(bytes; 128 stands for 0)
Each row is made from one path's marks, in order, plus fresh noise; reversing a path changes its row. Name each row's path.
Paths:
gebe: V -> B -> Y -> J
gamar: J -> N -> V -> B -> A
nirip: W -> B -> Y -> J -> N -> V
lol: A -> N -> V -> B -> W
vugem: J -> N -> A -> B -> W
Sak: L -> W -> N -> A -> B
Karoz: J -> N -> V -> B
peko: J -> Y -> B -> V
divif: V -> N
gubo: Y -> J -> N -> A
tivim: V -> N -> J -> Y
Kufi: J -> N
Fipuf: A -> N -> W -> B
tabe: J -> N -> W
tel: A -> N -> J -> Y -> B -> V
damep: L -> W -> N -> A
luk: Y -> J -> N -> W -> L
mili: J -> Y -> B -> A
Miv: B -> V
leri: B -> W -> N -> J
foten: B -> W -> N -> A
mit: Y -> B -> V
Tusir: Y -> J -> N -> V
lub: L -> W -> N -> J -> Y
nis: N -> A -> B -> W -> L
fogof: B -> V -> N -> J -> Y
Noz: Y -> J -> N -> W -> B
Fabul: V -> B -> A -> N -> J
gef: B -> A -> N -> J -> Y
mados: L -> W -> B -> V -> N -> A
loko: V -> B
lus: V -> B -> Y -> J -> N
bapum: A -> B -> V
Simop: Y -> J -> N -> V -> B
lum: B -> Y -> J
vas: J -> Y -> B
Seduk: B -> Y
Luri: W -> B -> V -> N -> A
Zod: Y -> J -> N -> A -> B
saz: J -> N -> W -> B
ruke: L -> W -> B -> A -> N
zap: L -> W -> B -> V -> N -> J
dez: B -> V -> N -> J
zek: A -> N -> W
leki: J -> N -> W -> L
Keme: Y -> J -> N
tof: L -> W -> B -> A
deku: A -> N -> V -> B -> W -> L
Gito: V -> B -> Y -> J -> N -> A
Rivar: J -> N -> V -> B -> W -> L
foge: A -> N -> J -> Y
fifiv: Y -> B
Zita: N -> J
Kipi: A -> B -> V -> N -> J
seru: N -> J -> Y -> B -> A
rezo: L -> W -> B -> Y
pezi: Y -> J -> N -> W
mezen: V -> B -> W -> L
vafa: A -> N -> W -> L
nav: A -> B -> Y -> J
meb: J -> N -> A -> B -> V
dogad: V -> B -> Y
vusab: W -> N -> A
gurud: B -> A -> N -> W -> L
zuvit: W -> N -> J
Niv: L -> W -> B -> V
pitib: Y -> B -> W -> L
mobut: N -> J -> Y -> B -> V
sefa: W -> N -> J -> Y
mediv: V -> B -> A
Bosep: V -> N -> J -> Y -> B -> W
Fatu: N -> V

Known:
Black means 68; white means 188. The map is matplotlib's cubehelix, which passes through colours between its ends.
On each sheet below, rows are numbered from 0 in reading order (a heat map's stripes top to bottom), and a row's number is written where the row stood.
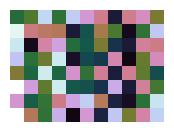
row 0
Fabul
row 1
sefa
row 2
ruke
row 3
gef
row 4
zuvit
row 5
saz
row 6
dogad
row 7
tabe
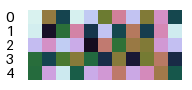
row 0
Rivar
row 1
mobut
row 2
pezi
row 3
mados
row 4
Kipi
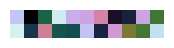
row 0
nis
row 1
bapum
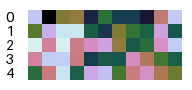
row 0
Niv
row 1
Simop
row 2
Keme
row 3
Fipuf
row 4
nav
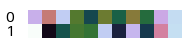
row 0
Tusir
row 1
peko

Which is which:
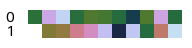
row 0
gubo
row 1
Kufi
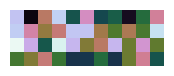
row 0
Seduk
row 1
lus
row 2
leki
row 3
damep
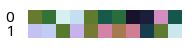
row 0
fifiv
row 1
tivim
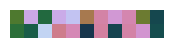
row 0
deku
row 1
zap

